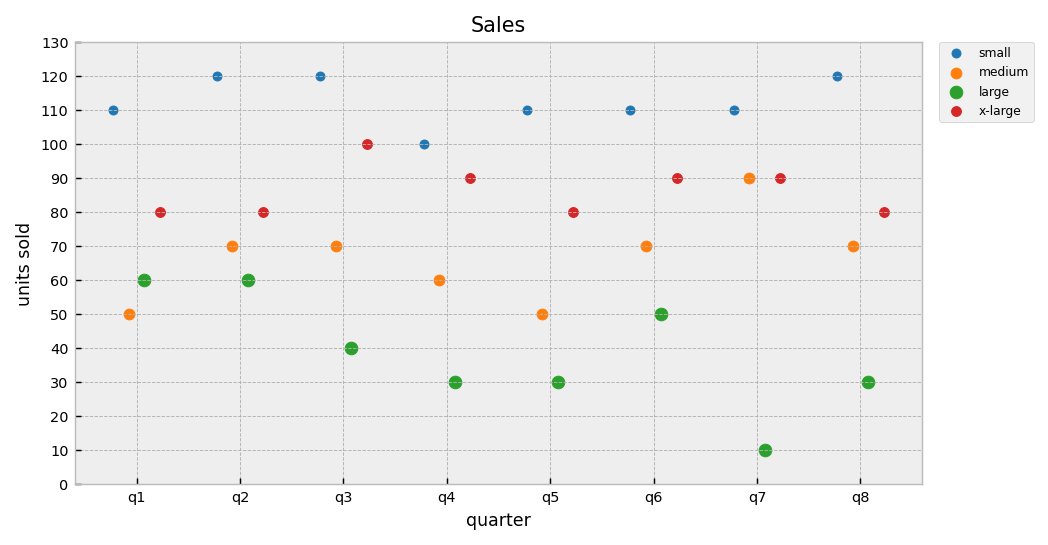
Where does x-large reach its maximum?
q3
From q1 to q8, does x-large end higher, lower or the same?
the same
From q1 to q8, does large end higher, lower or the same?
lower
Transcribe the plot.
Title: Sales
x-axis: quarter, ticks q1 q2 q3 q4 q5 q6 q7 q8
y-axis: units sold, ticks 0 10 20 30 40 50 60 70 80 90 100 110 120 130
Legend: small, medium, large, x-large
Values:
small: 110 120 120 100 110 110 110 120
medium: 50 70 70 60 50 70 90 70
large: 60 60 40 30 30 50 10 30
x-large: 80 80 100 90 80 90 90 80
